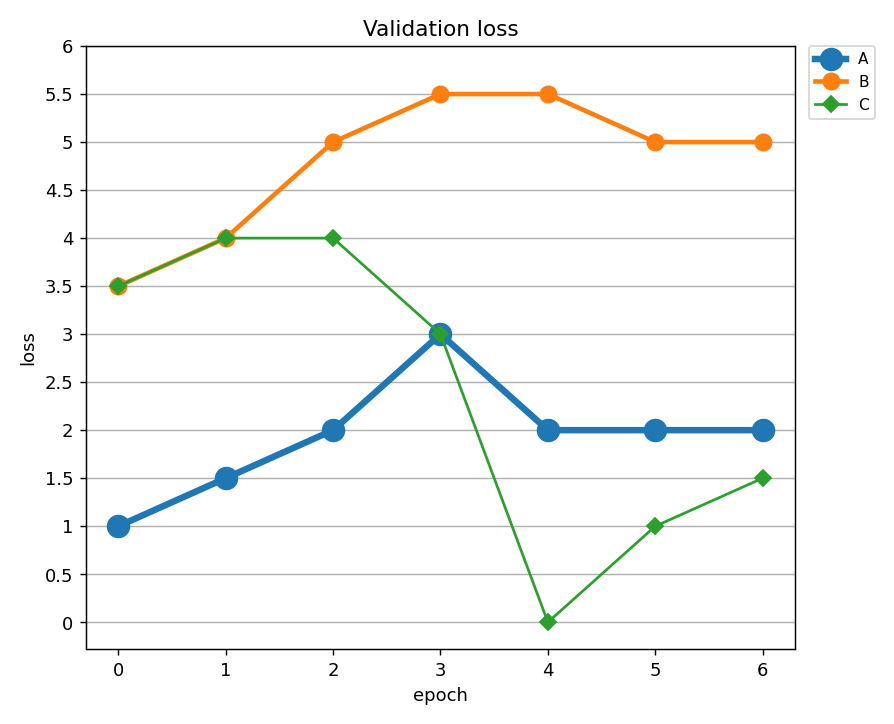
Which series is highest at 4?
B
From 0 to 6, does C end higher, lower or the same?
lower
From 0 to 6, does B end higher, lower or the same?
higher
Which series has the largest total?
B
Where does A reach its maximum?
3
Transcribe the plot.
Title: Validation loss
x-axis: epoch, ticks 0 1 2 3 4 5 6
y-axis: loss, ticks 0 0.5 1 1.5 2 2.5 3 3.5 4 4.5 5 5.5 6
Legend: A, B, C
Values:
A: 1 1.5 2 3 2 2 2
B: 3.5 4 5 5.5 5.5 5 5
C: 3.5 4 4 3 0 1 1.5
